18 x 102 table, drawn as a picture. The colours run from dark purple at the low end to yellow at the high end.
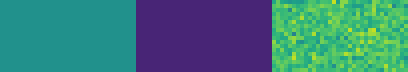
It is made of 1 by 3 panels. Panel 1,1: middling, flat. Panel 1,2: very low, flat. Panel 1,3: high, fine-grained.
